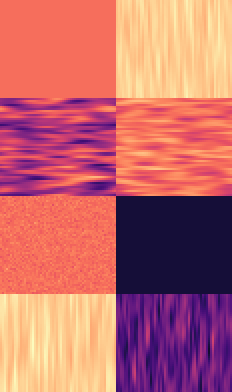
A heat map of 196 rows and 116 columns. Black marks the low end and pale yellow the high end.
It is made of 4 by 2 panels. Panel 1,1: high, flat. Panel 1,2: very high, streaked downward, faint in contrast. Panel 2,1: middling, streaked across, strong in contrast. Panel 2,2: high, streaked across. Panel 3,1: high, fine-grained, faint in contrast. Panel 3,2: very low, flat. Panel 4,1: very high, streaked downward, faint in contrast. Panel 4,2: low, streaked downward.
